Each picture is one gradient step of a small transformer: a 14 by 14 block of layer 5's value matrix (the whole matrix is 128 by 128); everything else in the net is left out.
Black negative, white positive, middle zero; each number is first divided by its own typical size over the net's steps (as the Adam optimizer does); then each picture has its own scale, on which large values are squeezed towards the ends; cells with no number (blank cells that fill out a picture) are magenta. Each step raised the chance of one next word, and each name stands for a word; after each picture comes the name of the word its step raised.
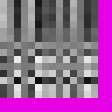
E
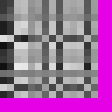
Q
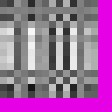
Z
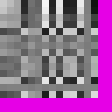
E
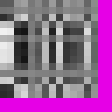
Z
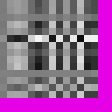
Q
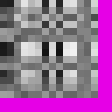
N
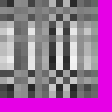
Z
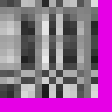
Z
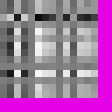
N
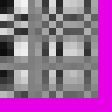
N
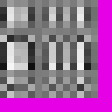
Q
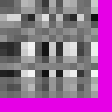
N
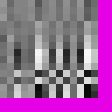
Z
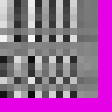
E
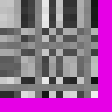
E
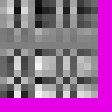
E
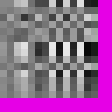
N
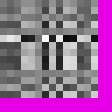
Q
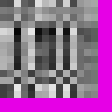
Z
